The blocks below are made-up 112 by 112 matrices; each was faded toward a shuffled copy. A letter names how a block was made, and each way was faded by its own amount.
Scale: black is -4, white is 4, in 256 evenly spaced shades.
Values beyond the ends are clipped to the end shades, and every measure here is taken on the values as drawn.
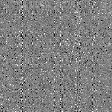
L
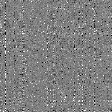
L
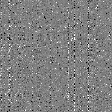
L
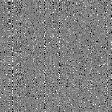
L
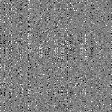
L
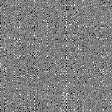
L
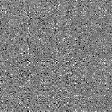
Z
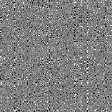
L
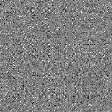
Z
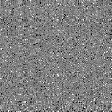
Z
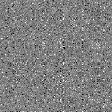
Z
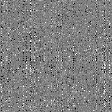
L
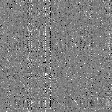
L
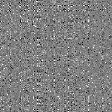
L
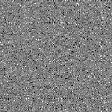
Z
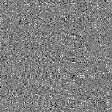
Z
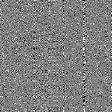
L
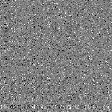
Z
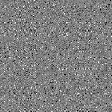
Z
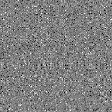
Z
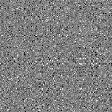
Z
